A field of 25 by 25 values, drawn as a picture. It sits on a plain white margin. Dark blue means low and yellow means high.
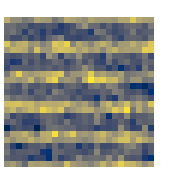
The grain runs across in streaks. Stripes running across repeat 5 times from top to bottom. There is no overall slope.
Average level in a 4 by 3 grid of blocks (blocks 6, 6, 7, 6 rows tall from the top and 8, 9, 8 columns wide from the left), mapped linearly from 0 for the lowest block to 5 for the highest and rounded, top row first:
3 4 5 | 2 3 0 | 2 1 1 | 2 4 5
